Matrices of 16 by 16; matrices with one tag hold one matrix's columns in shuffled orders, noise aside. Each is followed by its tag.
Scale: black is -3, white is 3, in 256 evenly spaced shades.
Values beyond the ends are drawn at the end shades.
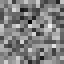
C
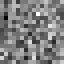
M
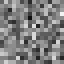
M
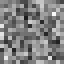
M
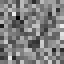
M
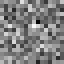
C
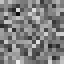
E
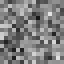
M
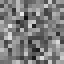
M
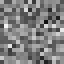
C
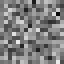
E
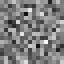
E
